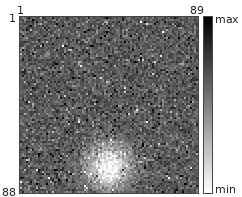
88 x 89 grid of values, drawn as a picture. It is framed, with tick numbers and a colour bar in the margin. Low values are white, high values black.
Stripes: none. Dips: one, in the bottom middle. Ninth with the lowest average: bottom middle. Histogram: skewed, a long tail of low values.
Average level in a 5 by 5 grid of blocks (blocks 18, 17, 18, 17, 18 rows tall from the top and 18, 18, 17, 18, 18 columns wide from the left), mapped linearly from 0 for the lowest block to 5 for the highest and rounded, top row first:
5 5 5 5 5 / 5 5 5 5 5 / 5 5 5 5 5 / 5 5 3 5 5 / 5 4 0 4 5
